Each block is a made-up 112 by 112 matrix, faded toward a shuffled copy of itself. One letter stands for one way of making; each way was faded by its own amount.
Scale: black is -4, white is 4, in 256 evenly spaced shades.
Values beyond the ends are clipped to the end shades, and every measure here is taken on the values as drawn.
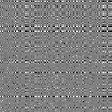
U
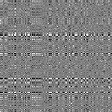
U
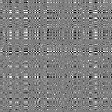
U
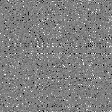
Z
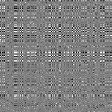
U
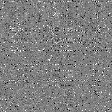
Z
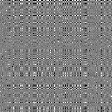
U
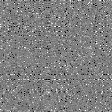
Z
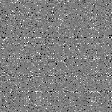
Z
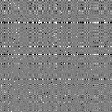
U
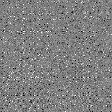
Z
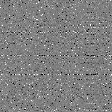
Z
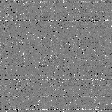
Z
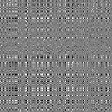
U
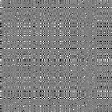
U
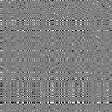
U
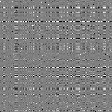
U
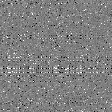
Z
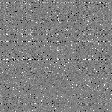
Z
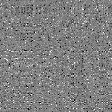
Z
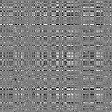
U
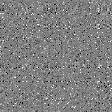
Z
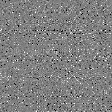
Z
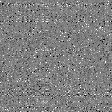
Z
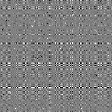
U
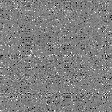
Z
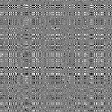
U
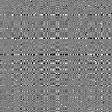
U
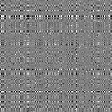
U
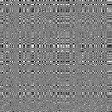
U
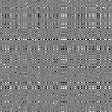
U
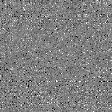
Z
